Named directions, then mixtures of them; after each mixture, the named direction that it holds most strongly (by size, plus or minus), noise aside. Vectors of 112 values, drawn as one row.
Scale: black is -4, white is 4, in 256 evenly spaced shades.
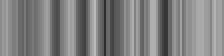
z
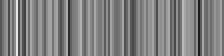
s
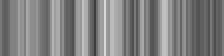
z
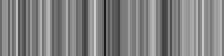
z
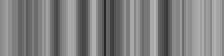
z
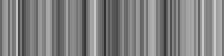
z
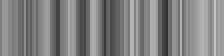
z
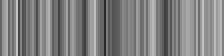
z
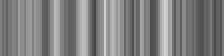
z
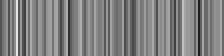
s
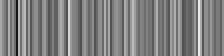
s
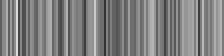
s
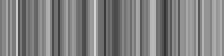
z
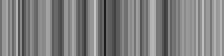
z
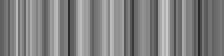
z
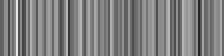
s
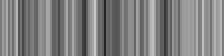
z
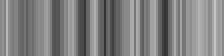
z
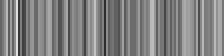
s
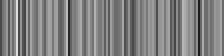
s
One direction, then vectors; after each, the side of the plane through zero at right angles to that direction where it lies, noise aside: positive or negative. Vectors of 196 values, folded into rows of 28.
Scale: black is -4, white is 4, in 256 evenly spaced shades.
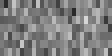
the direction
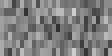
negative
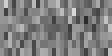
negative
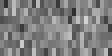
positive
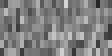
positive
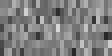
positive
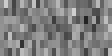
negative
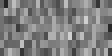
positive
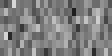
positive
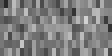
positive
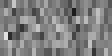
positive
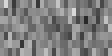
negative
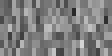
positive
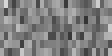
negative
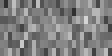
positive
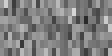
negative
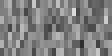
negative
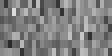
positive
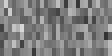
negative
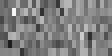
positive
